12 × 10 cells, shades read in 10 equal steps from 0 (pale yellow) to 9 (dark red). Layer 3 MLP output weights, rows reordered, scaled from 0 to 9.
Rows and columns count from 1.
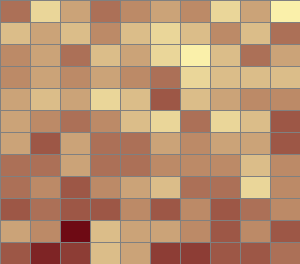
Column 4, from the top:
5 4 2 3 1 4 5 5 4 6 2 2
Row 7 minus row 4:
-1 3 -1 2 1 -2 3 1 1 4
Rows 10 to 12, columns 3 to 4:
6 6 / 9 2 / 7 2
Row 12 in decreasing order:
8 7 7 7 6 6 6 5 3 2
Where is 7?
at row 12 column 3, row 12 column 6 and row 12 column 7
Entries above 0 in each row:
9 10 9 10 10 10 10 10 10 10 10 10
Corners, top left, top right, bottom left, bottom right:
5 0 6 5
